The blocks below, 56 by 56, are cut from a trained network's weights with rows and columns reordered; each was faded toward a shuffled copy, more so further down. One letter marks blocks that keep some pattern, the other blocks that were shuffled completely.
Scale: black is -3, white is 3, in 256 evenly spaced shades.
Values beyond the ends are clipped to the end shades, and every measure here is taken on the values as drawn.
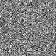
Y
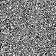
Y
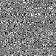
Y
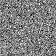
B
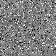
B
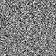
Y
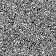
B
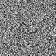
Y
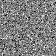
B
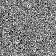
B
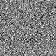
Y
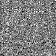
Y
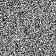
B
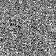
Y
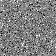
B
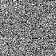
Y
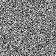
Y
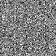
Y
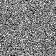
B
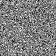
B
